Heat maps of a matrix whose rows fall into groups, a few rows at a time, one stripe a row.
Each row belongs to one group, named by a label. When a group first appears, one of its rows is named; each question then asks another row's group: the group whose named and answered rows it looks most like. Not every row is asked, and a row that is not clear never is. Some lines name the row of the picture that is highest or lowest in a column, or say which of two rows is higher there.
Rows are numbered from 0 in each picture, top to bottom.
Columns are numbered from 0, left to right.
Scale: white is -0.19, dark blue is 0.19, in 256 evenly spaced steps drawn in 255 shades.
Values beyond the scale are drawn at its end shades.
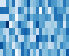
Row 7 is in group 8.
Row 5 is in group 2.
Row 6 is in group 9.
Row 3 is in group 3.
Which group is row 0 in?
8
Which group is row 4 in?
8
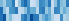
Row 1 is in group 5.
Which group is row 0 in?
8
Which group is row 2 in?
9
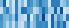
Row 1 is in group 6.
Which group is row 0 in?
2
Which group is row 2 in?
2
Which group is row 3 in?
2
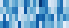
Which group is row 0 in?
6
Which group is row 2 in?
2
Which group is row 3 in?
3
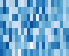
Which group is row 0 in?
2
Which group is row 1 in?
3
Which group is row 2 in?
6
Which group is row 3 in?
9
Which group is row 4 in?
5
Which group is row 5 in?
5
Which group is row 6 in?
3
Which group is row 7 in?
9
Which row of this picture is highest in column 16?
7
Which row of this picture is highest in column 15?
2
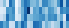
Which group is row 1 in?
8
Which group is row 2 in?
8
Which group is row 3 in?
9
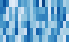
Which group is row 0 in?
3
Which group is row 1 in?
2
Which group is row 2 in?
2
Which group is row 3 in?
6
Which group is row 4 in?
2
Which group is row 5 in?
8
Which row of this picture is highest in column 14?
0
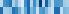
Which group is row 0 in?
6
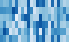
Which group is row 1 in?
5
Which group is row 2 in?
8
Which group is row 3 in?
2
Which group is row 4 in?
3
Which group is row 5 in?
2
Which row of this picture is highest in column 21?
1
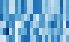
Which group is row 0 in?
9
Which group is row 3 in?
8
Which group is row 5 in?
8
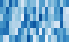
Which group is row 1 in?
6
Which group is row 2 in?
6
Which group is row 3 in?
9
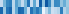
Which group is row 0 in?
6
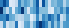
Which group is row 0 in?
3
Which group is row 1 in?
9
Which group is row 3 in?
2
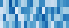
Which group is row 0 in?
5
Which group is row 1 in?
8
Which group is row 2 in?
2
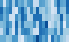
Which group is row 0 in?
5
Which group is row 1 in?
9
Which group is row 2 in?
9
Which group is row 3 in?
6
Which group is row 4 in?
6
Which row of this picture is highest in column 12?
5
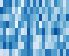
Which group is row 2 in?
8
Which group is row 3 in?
3
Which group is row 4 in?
2
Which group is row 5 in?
5
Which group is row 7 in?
8
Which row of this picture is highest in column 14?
4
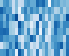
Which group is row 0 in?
2
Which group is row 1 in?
9
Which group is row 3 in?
3
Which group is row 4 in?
3
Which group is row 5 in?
5
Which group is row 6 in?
6
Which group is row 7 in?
3
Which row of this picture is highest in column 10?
5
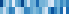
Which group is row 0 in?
9
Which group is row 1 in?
8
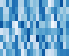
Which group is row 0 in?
6
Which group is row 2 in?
5
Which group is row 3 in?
9
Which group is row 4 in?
8
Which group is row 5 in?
2
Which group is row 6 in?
6
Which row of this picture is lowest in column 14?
3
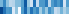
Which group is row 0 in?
6
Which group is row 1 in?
9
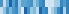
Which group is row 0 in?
5
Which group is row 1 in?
6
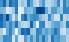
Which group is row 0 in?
5
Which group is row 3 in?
5
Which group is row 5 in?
2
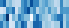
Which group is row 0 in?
9
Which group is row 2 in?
3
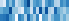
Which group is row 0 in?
8
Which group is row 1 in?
6
